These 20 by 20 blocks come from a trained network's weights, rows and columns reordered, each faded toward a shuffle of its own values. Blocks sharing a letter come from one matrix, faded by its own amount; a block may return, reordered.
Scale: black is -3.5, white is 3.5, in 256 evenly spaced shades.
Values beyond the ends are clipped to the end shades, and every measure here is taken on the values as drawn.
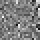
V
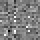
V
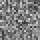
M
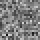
M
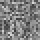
M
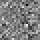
V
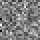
V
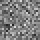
M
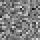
V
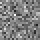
V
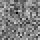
M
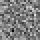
M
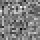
V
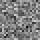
M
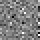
V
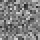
M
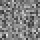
M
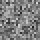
M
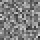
M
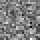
V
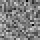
M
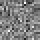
V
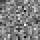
V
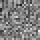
M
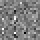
V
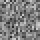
M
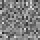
V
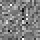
V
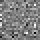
V
